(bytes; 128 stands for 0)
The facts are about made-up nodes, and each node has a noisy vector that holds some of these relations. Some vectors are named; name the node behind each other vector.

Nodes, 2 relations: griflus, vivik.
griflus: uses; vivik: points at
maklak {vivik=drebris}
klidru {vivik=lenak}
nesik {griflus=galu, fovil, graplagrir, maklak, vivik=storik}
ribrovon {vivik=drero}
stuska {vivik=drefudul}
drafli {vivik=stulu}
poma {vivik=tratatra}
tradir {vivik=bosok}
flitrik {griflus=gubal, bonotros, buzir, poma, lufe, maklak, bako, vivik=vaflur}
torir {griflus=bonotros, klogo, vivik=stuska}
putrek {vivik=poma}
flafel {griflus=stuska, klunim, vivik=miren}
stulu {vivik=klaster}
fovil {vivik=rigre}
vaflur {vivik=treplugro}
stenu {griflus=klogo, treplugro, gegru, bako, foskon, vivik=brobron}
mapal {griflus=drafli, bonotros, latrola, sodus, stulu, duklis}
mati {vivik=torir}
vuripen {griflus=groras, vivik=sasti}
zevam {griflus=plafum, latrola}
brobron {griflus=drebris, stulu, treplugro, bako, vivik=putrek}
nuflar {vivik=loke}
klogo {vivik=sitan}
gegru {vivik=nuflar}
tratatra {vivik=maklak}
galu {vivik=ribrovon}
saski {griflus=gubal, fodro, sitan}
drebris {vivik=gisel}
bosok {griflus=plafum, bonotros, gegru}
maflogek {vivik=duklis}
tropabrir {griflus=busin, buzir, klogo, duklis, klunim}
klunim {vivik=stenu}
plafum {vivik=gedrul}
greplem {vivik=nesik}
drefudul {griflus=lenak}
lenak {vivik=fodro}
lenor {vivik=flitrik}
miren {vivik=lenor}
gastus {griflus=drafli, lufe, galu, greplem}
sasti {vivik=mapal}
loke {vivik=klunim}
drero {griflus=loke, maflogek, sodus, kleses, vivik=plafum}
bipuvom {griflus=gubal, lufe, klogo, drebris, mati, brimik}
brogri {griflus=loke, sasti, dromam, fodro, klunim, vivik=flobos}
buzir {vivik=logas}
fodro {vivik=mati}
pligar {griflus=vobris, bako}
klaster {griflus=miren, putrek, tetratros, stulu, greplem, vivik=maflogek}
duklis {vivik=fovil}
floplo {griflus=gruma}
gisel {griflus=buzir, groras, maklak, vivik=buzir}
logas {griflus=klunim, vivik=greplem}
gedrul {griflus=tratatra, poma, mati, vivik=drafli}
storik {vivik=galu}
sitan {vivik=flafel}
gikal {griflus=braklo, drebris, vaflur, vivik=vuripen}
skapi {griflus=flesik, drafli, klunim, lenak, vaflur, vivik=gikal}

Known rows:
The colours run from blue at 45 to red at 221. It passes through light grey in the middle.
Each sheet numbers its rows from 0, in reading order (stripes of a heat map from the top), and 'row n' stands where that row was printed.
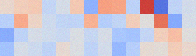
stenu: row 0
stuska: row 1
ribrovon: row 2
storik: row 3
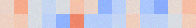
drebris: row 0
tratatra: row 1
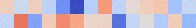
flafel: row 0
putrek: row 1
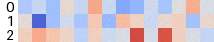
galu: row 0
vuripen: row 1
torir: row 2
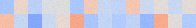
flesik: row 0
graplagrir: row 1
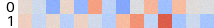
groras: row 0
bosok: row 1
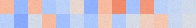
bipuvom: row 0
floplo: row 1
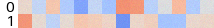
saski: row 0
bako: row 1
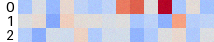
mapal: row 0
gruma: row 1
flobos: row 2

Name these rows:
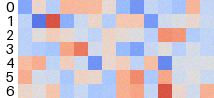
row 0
greplem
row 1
gedrul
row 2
drefudul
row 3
tetratros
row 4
vaflur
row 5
pligar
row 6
tropabrir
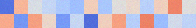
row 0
maflogek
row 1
flitrik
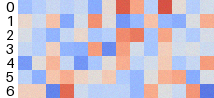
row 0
skapi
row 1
buzir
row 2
gikal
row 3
gisel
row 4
logas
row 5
klidru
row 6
miren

